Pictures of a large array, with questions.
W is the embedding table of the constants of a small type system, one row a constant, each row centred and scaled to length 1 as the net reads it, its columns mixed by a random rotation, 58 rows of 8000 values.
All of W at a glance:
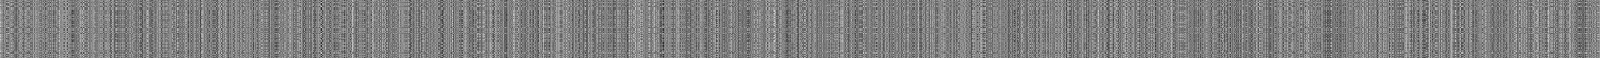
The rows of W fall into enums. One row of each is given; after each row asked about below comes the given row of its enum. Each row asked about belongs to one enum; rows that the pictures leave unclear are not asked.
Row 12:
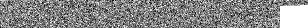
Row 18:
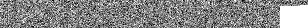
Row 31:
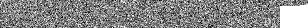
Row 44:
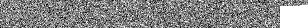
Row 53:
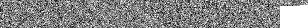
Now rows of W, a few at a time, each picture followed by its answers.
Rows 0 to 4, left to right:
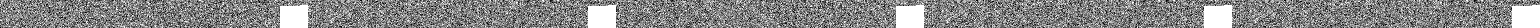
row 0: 44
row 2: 53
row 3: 18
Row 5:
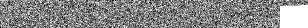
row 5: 12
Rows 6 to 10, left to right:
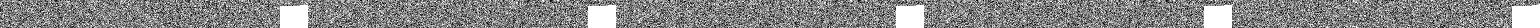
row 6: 53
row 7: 18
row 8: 18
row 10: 31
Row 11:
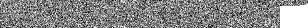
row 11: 31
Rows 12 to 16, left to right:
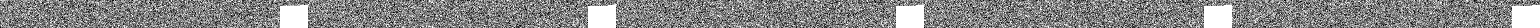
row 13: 31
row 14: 44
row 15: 44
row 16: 18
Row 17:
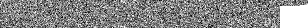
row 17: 31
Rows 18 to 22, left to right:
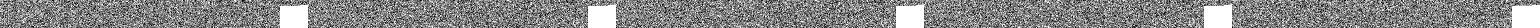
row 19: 44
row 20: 44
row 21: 31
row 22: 12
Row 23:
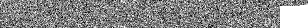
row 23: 31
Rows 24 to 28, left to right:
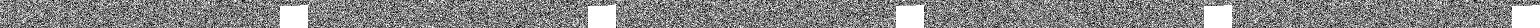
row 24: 18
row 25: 31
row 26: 12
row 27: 53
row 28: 18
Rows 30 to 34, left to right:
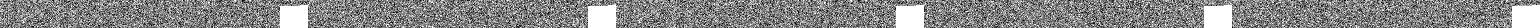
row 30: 18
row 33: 53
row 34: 12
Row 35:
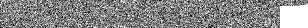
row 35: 31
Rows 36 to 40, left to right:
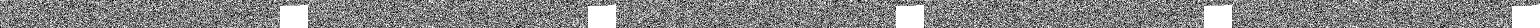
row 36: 12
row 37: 31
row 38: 18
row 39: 12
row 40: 31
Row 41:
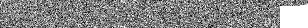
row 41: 31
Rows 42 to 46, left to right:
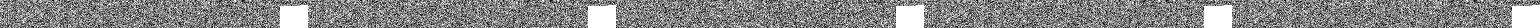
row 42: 18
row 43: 18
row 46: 18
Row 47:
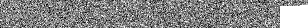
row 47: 44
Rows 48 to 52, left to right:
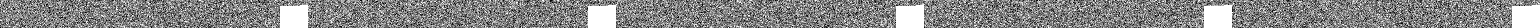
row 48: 44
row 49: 18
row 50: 31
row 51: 12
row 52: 53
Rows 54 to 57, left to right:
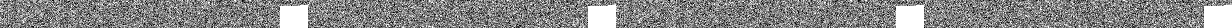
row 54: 18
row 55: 31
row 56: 18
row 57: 44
